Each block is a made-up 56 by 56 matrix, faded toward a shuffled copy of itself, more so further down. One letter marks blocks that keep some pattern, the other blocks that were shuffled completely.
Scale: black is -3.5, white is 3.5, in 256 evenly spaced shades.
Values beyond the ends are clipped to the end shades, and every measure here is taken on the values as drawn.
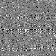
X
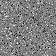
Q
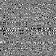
X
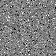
Q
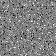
Q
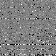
X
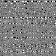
X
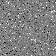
Q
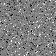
Q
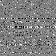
X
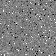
Q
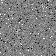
Q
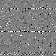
X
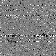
X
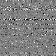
X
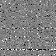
X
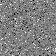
Q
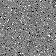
Q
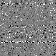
X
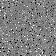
Q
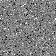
Q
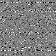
X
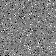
Q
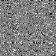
X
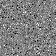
Q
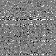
X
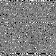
X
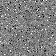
Q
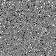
Q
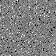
Q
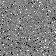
Q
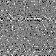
X
